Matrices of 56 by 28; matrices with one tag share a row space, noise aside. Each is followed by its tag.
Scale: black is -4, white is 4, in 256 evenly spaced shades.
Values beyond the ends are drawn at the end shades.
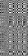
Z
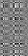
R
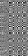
Z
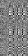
Z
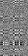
R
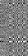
Z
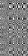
Z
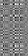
R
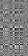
R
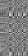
Z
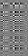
R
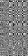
Z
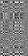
R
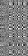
Z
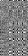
Z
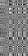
Z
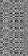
R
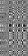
Z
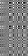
Z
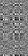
R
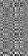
R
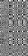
Z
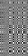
Z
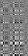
R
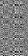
R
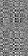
R
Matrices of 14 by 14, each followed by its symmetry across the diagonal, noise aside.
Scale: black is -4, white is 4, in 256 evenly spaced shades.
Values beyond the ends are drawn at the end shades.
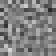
antisymmetric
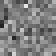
neither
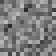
symmetric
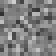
antisymmetric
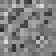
symmetric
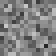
symmetric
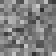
neither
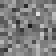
neither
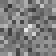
symmetric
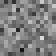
neither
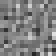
antisymmetric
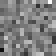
antisymmetric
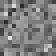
symmetric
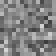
neither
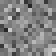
symmetric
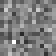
neither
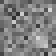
symmetric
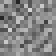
symmetric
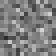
neither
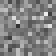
neither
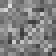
symmetric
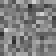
antisymmetric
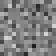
antisymmetric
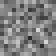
antisymmetric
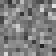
neither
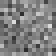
antisymmetric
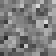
antisymmetric
